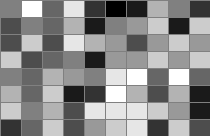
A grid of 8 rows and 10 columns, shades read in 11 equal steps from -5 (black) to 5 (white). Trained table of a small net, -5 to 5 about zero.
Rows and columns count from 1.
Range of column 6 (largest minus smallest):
10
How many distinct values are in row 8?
6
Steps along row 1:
up down up down down up up down down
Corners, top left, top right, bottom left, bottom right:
0 -3 -3 -2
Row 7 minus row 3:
5 -3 4 -6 2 3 6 2 -2 -5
